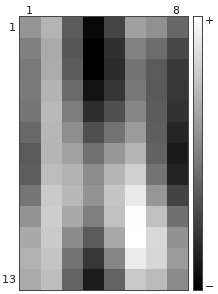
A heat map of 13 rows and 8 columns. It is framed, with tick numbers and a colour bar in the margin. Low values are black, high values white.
The ninth with the highest average is the bottom right. On average the colour sits 50% of the way up the scale. The ninth with the lowest average is the top middle. Stripes running up and down repeat 2 times from left to right.
